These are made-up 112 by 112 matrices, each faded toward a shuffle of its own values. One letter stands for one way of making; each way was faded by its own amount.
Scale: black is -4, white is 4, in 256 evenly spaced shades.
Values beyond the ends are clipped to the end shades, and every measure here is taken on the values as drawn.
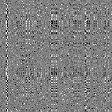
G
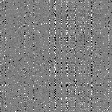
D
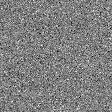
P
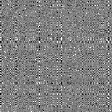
G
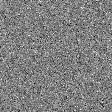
P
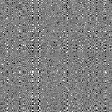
G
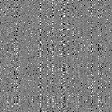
D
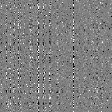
D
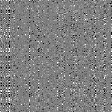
D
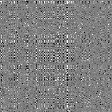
G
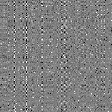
G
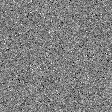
P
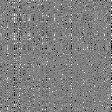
D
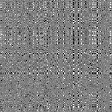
G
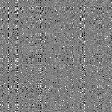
D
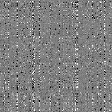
D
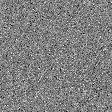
P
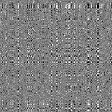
G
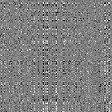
G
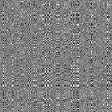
G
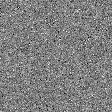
P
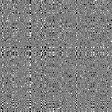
G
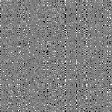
D
